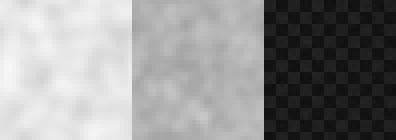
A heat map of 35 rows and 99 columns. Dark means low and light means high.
It is made of 1 by 3 panels. Panel 1,1: very high, blotchy, faint in contrast. Panel 1,2: high, blotchy, faint in contrast. Panel 1,3: very low, checkered, faint in contrast.
